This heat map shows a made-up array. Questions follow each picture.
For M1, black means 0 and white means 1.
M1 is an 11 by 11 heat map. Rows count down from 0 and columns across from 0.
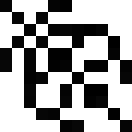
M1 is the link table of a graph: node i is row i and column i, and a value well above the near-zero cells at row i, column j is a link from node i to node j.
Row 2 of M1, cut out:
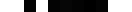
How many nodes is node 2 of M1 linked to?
5
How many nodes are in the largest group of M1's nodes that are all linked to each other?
5
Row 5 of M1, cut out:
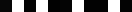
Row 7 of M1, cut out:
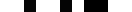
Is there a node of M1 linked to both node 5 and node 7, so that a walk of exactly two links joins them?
yes
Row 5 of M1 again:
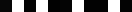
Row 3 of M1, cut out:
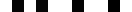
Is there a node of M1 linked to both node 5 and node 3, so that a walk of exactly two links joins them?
no
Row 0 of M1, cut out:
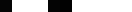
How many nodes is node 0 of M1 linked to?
8
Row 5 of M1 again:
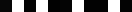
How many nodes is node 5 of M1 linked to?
4
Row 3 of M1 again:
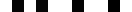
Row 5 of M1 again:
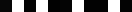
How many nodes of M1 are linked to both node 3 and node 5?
0
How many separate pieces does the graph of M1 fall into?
1
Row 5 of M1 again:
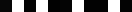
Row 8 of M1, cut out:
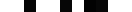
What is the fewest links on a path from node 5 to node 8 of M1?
2
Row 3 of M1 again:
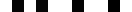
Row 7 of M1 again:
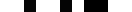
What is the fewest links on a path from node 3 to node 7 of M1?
1
